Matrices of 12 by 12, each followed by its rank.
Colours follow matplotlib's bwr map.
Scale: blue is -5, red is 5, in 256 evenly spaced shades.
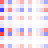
one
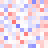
full rank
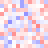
full rank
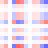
one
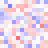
full rank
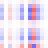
one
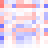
two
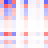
one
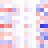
two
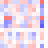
two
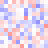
full rank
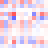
two
